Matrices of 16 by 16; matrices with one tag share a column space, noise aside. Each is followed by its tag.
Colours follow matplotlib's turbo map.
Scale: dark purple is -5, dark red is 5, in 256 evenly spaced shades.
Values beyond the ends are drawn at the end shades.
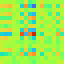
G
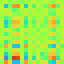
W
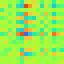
G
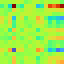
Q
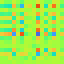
G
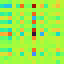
G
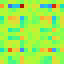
Q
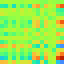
W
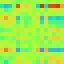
Q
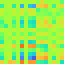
W
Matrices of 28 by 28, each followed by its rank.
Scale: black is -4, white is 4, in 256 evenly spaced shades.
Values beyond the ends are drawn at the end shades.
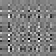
two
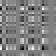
one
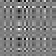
one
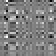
two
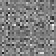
five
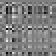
two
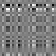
one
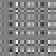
one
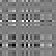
one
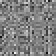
five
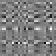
two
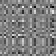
two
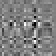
two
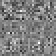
five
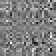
five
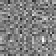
five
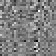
five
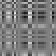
one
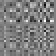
two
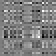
two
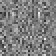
five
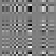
one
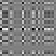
one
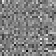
five
